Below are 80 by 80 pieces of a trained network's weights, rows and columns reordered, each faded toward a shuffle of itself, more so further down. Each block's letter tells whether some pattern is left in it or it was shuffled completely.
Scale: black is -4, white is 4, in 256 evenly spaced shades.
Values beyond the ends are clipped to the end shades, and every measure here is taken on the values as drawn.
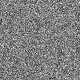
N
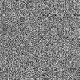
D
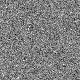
N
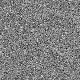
N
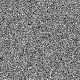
N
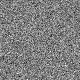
N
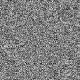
D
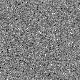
N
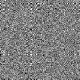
D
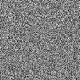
D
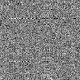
D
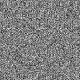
D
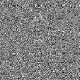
D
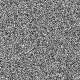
N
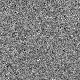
N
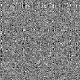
D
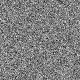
N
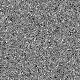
N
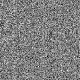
D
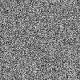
D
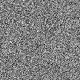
D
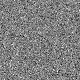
N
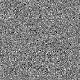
D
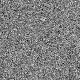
N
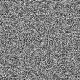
D
